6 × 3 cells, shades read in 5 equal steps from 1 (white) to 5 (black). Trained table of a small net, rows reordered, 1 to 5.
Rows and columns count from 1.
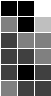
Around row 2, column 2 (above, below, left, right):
5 3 3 2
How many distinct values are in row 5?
2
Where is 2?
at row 2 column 3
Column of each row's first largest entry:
1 2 1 1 2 2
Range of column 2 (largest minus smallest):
2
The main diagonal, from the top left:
5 5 3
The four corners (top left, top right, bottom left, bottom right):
5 1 3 4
